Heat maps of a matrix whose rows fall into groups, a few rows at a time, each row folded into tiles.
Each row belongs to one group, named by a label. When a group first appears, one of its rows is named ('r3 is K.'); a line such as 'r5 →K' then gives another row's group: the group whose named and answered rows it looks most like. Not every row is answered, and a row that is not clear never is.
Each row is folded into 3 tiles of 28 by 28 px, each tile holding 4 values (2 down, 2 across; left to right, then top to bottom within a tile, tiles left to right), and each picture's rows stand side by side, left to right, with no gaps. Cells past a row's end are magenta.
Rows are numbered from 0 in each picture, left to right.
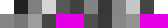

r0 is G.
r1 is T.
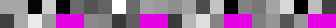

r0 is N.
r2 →N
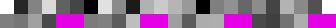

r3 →T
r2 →N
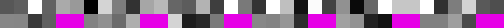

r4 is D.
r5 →G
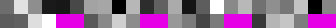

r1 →N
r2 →D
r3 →N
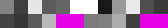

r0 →T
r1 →G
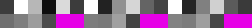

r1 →G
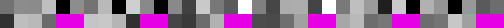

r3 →T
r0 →N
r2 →T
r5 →N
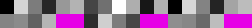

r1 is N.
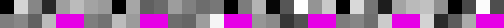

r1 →N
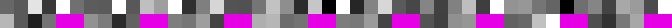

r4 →G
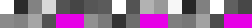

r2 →G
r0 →G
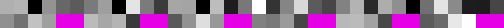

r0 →N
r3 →G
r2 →N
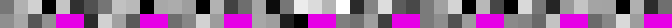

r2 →N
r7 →N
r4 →G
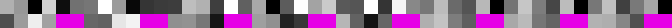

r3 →D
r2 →D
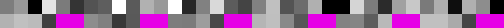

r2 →G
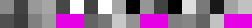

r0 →T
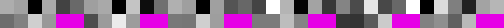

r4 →T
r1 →N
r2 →N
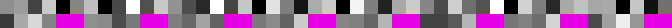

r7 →N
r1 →D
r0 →N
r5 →T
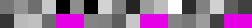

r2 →G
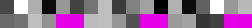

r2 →D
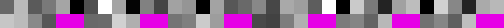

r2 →N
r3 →T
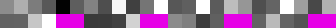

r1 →T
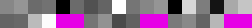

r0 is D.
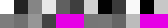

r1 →D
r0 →G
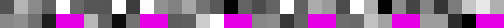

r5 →D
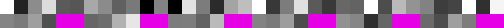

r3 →G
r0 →G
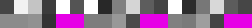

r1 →G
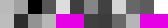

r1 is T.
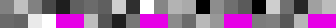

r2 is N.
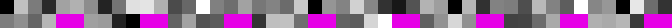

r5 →N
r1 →D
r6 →T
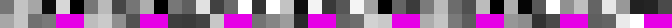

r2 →T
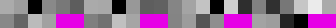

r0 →N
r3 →D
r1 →N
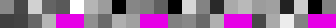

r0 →T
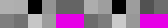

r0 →N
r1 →N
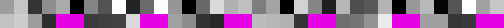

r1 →T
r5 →D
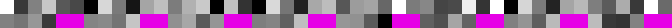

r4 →D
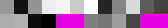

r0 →D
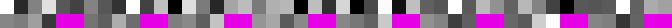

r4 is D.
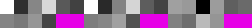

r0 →G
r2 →N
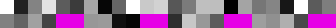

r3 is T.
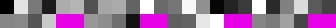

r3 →G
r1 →D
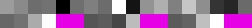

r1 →T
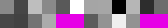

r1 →N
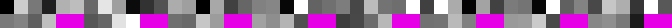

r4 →T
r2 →N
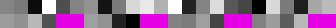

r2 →G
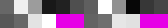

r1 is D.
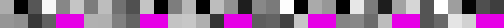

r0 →D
